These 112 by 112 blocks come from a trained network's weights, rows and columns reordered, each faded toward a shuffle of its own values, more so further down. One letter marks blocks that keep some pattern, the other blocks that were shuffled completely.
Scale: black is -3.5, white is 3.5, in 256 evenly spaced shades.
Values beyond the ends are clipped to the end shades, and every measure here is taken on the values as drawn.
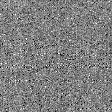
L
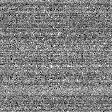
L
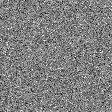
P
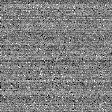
L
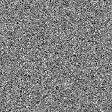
L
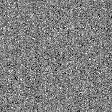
L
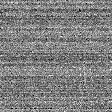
L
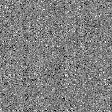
L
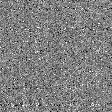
L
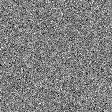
P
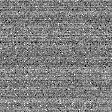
L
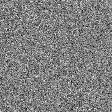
P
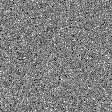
P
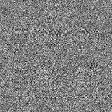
L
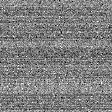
L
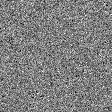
P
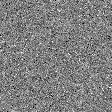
P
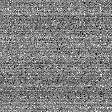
L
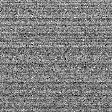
L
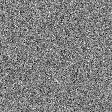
P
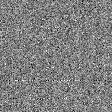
L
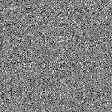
L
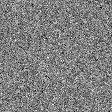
P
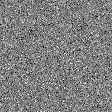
P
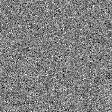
L
